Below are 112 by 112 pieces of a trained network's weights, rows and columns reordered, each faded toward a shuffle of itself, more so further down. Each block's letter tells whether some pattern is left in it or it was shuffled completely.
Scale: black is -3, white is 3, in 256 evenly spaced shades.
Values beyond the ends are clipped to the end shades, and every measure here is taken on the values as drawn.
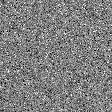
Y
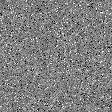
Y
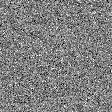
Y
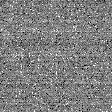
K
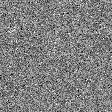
Y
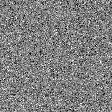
K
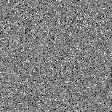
K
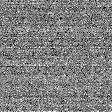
K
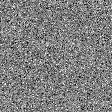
Y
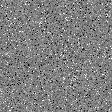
Y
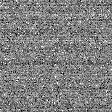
K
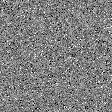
Y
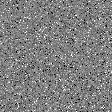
K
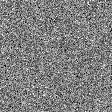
Y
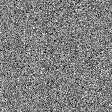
K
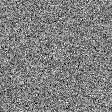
Y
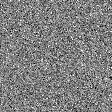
Y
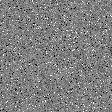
Y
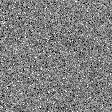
Y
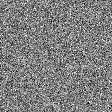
Y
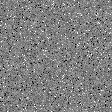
Y
